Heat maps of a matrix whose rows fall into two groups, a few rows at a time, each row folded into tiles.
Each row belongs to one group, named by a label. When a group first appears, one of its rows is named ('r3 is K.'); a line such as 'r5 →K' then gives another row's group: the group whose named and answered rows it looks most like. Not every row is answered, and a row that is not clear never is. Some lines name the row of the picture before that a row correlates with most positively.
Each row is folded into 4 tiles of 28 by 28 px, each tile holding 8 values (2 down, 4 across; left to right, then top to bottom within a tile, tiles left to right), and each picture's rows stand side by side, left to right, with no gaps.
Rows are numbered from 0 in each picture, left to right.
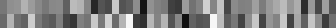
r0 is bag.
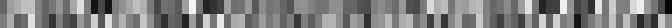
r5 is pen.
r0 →bag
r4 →bag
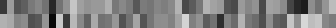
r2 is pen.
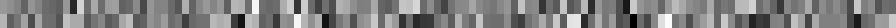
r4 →bag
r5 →bag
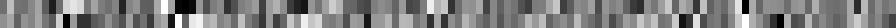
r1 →pen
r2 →pen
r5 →pen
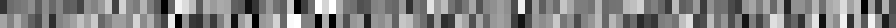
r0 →pen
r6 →bag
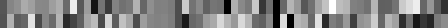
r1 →bag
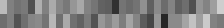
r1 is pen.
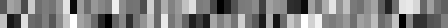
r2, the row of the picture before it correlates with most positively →1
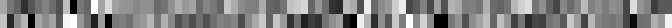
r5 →bag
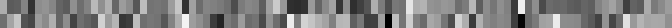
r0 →bag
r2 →pen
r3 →pen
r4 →bag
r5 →pen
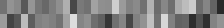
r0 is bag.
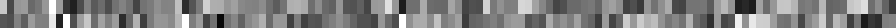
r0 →pen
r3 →pen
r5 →pen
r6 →pen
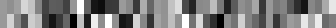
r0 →bag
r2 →pen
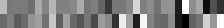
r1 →bag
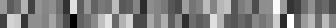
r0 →bag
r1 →bag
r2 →pen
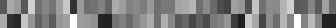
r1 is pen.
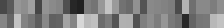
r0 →pen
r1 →bag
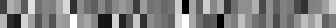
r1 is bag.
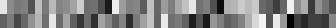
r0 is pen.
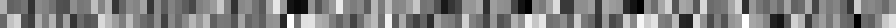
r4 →pen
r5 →pen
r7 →bag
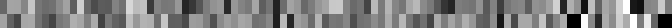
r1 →pen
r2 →pen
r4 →pen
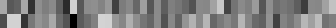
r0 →bag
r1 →pen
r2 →pen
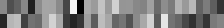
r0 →bag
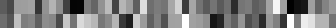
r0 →pen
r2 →pen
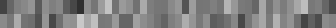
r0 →pen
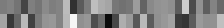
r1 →bag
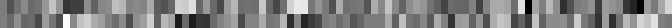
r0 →pen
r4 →bag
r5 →pen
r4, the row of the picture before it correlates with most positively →1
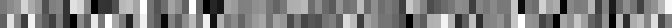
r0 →bag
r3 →bag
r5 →pen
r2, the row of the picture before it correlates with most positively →1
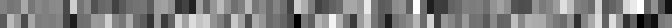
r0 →bag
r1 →pen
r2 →bag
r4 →pen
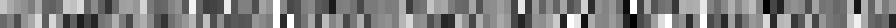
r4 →bag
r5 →bag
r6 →bag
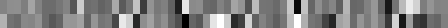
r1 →bag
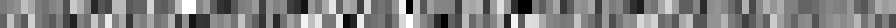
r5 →pen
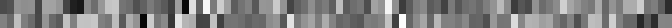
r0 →pen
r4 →pen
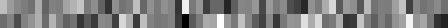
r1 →bag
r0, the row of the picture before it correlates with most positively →5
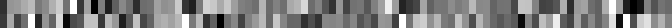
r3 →pen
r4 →bag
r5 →pen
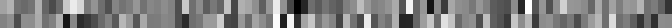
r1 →bag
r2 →pen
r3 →bag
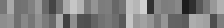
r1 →pen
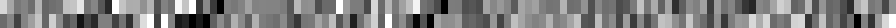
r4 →pen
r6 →pen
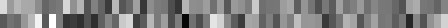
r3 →bag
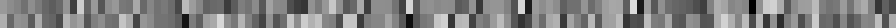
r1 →bag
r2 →pen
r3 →bag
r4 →bag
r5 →bag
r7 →bag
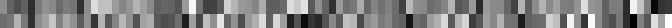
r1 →bag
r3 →bag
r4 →bag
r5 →bag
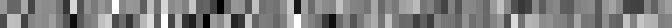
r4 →pen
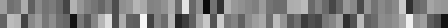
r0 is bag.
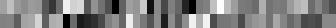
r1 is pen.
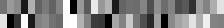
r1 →pen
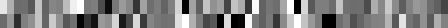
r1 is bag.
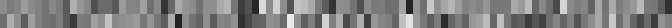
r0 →bag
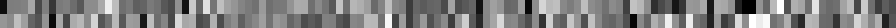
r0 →pen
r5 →bag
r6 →pen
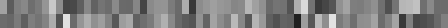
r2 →bag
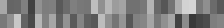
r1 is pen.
